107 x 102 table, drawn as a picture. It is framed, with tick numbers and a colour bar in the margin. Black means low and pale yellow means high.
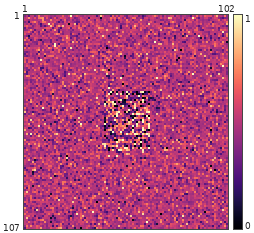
Stripes: none. Grain: fine. Roughest part: centre. Seam: none. Odd patch: rougher, in the centre.
